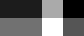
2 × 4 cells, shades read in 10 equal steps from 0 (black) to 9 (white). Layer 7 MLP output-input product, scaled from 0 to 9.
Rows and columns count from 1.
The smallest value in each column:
1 1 6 0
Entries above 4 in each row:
1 1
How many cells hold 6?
1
